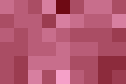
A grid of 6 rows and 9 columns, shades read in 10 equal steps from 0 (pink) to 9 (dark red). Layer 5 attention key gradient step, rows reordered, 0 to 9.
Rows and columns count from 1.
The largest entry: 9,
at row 1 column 5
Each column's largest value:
5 6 5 6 9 5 5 7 7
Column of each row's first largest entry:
5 4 9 1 8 8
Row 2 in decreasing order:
6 5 4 4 4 4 3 2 2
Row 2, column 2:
4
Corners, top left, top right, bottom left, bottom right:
3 5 5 6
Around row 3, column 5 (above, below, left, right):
2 3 3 5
